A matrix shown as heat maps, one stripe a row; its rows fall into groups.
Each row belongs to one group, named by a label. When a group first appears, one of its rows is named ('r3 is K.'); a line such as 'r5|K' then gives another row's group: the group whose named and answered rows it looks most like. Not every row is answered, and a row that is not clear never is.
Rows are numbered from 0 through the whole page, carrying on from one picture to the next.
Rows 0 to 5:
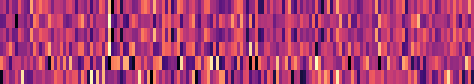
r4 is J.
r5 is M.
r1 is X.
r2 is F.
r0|F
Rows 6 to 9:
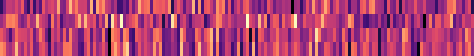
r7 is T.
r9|J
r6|M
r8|J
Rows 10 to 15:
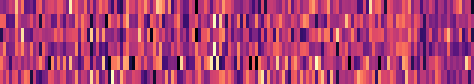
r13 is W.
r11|W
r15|T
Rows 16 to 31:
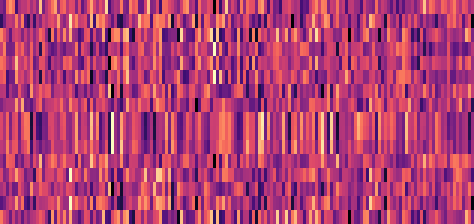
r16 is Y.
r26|T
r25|T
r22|F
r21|W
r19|W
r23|M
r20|J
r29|F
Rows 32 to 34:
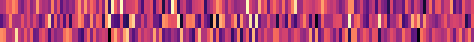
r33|X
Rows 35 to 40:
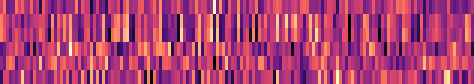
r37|J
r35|W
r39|Y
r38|M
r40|M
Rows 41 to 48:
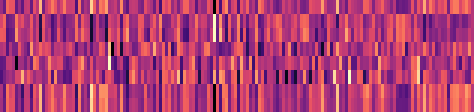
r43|W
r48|Y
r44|F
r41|Y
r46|X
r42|W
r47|Y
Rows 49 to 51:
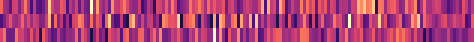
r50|X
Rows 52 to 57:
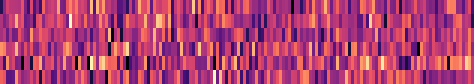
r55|J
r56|Y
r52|M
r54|F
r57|W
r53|M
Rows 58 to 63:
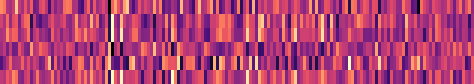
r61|F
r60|T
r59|T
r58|J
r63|T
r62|X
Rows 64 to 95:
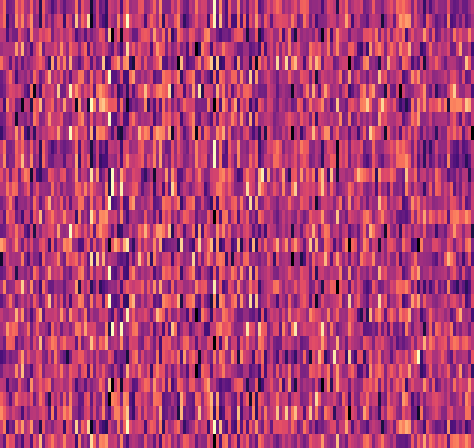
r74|W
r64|W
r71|Y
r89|X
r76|T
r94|W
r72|X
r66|F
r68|J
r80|M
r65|W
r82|M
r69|X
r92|J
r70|M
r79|Y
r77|T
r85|X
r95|Y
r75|W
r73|M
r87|T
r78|X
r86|M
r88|Y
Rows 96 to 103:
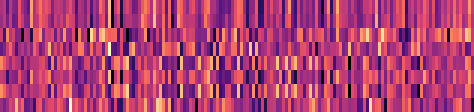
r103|M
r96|F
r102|J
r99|X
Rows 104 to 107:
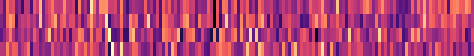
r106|X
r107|T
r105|Y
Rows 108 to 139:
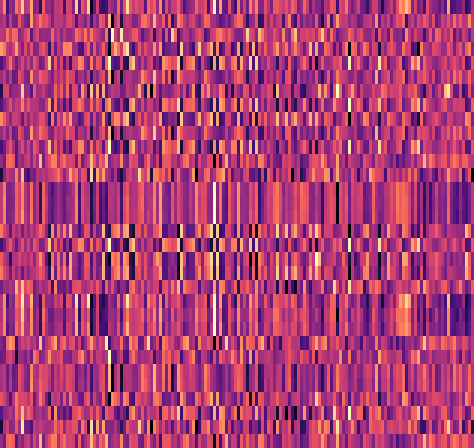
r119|Y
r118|X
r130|W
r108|W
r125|X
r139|Y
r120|M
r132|Y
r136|J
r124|J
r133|X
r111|J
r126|J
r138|M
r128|X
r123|W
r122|W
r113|F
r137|X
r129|W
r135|F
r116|J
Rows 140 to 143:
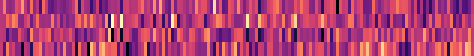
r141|T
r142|F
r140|W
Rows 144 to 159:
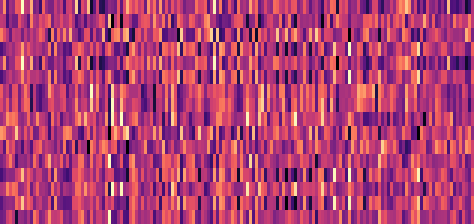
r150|T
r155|X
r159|X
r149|X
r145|F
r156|X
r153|J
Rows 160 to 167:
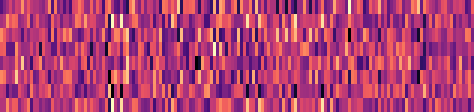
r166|F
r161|T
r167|T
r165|J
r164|M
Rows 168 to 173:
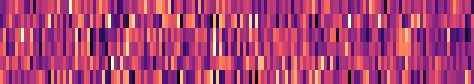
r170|W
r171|W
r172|T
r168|M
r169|X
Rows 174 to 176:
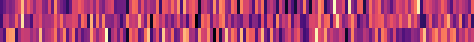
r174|X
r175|M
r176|Y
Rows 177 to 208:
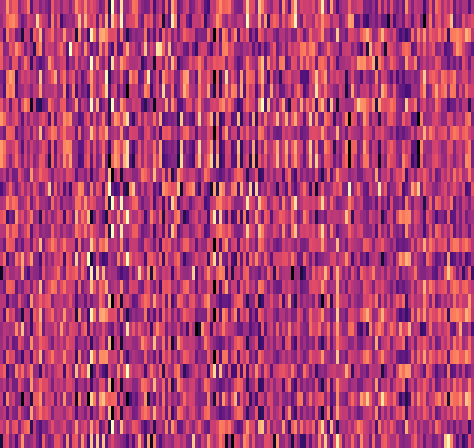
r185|J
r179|Y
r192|W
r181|T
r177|T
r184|T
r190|X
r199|Y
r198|F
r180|M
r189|F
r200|M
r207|T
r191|T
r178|T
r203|W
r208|M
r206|F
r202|Y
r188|J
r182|Y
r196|M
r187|J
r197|Y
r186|Y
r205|Y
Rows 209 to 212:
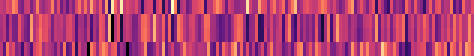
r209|T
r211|F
